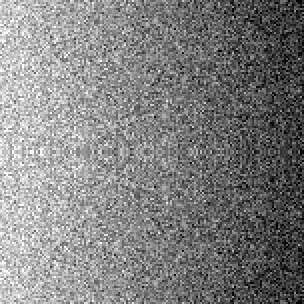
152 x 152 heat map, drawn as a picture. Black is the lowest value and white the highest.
Grain: fine. Mirror symmetry: top to bottom. Slope: up to the left. Stripes: none. Odd rows or columns: none.
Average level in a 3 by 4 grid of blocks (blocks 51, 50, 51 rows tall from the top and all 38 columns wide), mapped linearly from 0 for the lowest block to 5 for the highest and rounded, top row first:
5320 / 5320 / 5320
